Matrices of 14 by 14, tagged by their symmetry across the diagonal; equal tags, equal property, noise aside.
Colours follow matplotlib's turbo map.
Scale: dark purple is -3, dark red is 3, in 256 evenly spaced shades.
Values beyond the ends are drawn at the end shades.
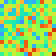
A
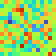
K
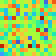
K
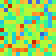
K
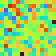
K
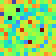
A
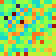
A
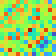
A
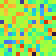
A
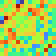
A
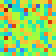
K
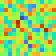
K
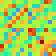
A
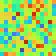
K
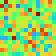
A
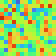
K
